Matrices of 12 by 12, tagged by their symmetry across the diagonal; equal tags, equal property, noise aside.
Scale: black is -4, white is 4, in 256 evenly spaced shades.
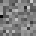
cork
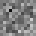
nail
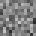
cork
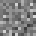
nail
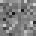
cork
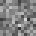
nail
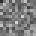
nail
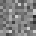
cork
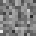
cork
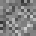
nail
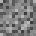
nail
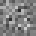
nail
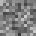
cork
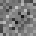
nail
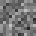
nail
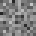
nail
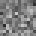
cork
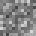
nail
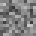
cork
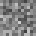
cork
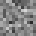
cork
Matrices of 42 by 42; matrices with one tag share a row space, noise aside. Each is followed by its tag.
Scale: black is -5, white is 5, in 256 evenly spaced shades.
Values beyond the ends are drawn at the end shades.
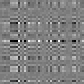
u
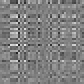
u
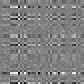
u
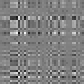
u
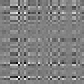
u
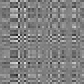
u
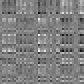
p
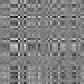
u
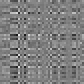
u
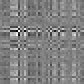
u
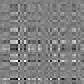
u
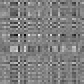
u
